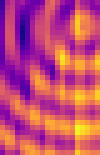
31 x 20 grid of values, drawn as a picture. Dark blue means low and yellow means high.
Odd rows or columns: none. Slope: up to the bottom right. Ninth with the lowest average: top left. Mirror symmetry: none. Average level on the scale: 50%. Rings: centred on the top right. Calmest part: top middle.
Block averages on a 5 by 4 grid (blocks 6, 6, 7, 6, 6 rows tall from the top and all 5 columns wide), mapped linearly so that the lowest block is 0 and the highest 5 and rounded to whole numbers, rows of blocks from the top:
0113
0133
0234
2334
3335
